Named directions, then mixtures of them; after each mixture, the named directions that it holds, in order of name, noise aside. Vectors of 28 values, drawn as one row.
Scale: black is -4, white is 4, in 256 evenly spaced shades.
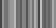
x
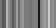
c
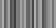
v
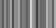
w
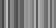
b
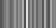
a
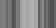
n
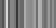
b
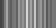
a, b, n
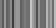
w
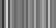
b, c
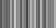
w, x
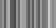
c, v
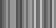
b, x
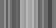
n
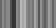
c, n, v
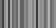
b, w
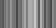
b, n, x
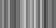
n, v, x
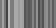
b
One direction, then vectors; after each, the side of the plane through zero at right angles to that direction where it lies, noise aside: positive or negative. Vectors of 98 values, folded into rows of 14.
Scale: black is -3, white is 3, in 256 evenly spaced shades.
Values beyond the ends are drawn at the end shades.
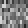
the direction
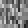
positive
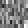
negative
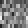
positive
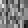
positive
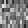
positive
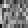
positive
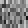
negative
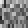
negative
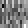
negative
